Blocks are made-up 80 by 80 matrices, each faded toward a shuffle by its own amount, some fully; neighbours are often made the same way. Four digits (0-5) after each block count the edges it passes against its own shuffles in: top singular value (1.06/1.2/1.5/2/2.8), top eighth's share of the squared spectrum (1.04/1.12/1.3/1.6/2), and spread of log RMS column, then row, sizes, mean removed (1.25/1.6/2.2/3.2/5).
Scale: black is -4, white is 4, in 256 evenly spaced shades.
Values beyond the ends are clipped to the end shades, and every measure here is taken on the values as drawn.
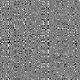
5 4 2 2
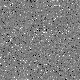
0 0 0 0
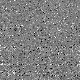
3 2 0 2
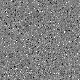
3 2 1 0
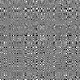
5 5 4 3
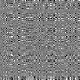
5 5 3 4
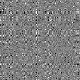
5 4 3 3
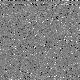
3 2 0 1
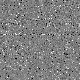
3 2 0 1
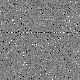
3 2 0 1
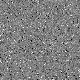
2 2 0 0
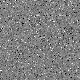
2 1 0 1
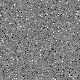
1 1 0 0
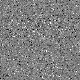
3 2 0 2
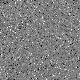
0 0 0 0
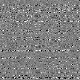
4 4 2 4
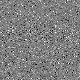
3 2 0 1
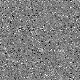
3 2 1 2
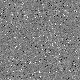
0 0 0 0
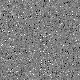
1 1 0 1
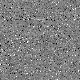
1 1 0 2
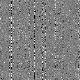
4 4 3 0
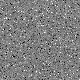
0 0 0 0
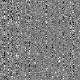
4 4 3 0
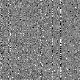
4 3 3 0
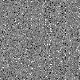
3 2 2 0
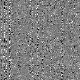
3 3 3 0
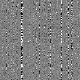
4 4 4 0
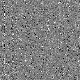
2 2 2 0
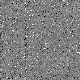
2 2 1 0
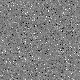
0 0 0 0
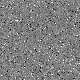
0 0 0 0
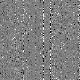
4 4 3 0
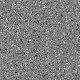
0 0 0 0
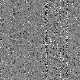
2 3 3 0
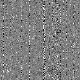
2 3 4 0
